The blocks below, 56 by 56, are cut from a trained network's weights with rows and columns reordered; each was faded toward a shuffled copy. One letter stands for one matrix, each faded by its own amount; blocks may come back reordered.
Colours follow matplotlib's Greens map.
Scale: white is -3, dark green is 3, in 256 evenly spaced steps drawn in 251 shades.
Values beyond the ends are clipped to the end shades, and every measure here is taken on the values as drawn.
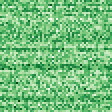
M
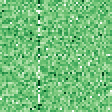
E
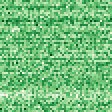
M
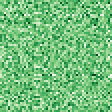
E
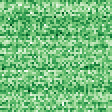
M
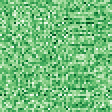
E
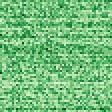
M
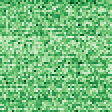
M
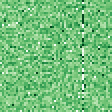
E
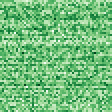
M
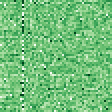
E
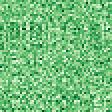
E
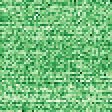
M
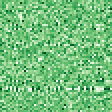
E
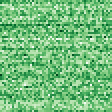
M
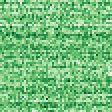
M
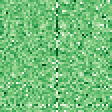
E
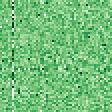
E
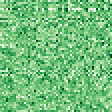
E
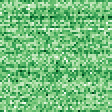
M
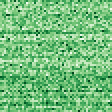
M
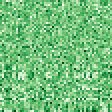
E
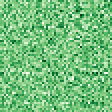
E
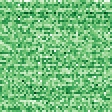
M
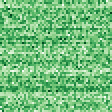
M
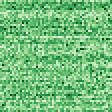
M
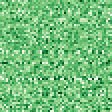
E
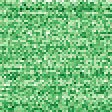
M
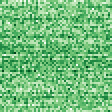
M
